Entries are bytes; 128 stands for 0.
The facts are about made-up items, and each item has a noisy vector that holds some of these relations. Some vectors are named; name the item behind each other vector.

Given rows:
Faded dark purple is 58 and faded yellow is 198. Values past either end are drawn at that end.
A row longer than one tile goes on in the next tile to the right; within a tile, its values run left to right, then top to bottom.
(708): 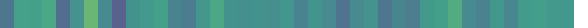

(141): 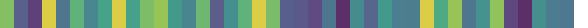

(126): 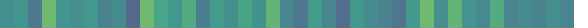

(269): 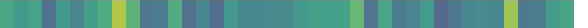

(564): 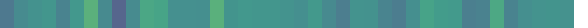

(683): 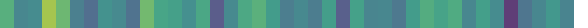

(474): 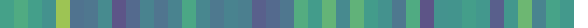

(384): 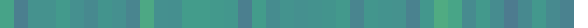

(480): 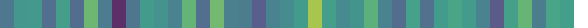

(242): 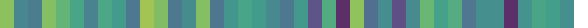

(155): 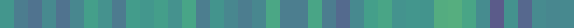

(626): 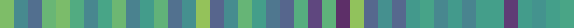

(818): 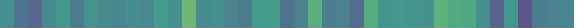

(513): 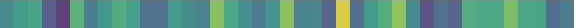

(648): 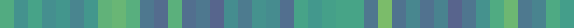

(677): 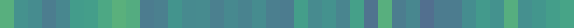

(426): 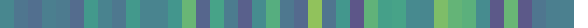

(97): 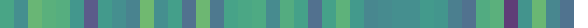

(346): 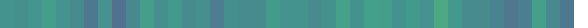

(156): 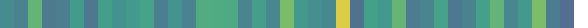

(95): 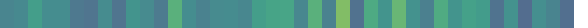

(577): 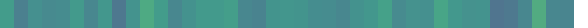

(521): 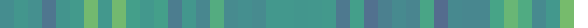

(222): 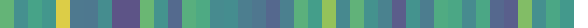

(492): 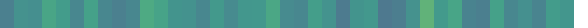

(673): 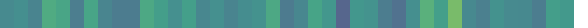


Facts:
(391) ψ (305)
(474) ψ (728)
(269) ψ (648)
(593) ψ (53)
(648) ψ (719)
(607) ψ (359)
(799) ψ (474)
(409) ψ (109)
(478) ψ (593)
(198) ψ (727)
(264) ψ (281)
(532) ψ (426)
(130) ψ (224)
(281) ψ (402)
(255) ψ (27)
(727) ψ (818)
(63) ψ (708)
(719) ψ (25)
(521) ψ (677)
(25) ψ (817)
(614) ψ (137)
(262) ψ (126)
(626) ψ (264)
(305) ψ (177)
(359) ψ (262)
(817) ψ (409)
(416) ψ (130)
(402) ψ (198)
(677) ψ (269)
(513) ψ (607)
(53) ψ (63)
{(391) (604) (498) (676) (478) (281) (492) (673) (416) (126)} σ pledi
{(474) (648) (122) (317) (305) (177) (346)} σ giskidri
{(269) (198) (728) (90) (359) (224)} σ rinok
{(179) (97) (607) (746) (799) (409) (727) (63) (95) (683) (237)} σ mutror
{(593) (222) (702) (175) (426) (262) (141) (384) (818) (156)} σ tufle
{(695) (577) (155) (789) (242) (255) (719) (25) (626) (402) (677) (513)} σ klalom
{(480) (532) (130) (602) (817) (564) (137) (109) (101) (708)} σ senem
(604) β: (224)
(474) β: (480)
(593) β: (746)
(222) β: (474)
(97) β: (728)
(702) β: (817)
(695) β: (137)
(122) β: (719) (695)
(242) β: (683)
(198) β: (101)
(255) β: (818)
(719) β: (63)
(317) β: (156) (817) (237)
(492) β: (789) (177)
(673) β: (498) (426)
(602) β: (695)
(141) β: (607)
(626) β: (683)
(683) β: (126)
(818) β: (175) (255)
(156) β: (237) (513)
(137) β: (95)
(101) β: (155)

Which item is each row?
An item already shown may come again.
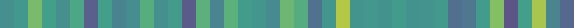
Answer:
(317)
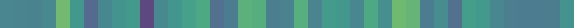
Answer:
(727)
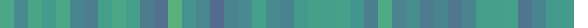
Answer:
(409)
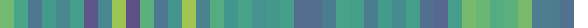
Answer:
(262)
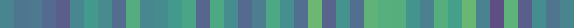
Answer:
(789)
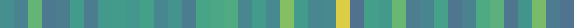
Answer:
(156)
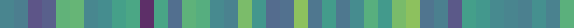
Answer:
(402)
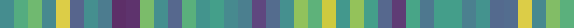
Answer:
(604)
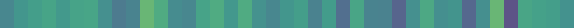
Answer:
(602)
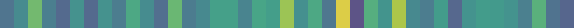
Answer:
(237)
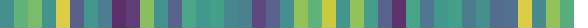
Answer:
(604)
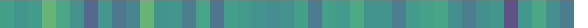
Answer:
(122)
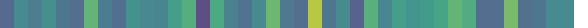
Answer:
(498)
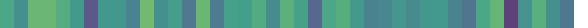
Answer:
(97)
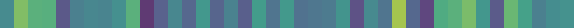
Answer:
(63)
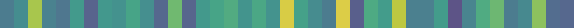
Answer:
(746)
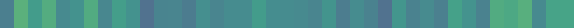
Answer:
(478)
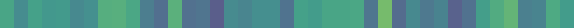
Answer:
(648)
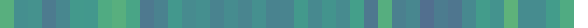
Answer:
(677)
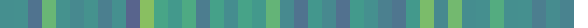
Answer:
(126)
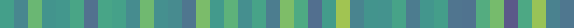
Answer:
(702)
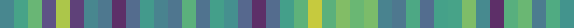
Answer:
(224)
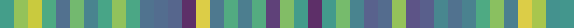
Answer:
(593)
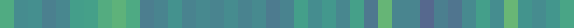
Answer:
(677)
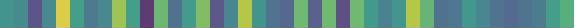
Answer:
(198)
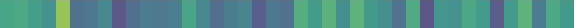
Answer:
(474)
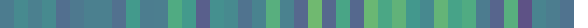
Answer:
(177)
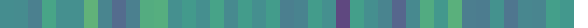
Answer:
(101)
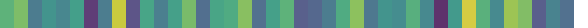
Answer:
(359)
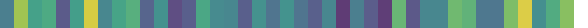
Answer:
(53)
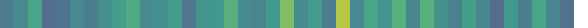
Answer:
(728)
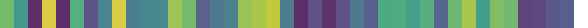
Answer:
(607)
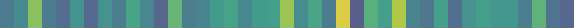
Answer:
(237)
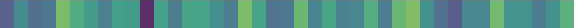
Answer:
(281)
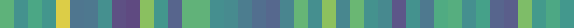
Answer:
(222)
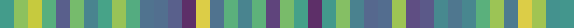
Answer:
(593)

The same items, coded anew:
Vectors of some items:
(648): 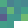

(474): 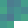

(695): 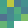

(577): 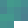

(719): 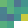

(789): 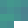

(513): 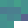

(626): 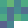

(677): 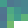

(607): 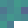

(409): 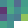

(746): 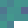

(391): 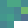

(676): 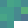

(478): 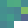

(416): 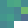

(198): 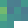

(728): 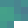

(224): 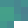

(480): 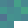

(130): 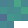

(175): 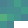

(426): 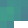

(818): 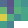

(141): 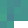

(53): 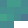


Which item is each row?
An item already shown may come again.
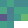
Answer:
(602)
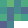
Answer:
(626)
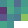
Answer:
(409)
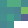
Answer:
(478)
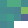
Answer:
(478)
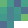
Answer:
(242)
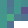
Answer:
(727)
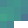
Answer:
(262)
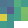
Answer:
(255)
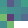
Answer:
(156)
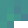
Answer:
(90)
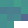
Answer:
(513)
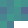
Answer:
(607)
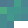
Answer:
(708)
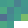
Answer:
(122)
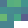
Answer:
(264)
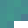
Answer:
(384)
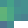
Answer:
(126)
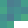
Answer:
(474)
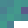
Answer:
(63)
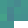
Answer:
(593)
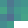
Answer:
(101)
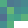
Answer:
(269)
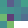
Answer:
(156)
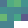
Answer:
(264)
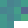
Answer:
(97)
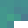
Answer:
(359)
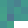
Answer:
(222)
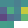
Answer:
(817)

